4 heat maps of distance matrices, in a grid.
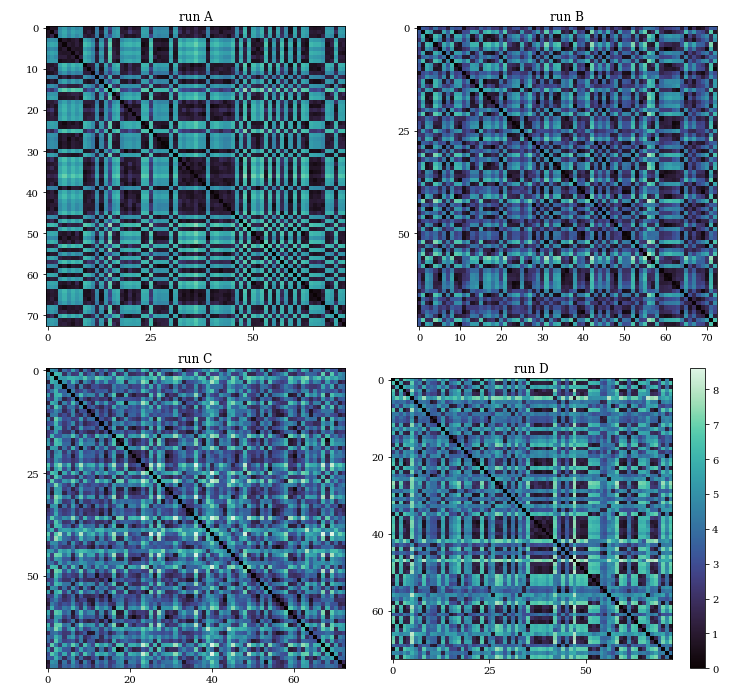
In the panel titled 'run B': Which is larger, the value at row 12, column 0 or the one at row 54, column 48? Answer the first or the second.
the second
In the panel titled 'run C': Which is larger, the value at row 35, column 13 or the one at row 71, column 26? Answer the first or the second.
the second
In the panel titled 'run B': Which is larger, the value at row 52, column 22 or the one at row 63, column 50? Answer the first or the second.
the first
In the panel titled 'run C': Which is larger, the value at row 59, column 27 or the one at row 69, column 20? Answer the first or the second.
the first
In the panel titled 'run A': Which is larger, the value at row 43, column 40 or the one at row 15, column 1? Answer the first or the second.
the second
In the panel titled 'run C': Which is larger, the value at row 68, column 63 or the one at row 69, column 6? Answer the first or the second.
the second
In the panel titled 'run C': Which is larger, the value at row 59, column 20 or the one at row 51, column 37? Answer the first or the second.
the first
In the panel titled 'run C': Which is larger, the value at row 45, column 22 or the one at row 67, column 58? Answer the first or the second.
the first
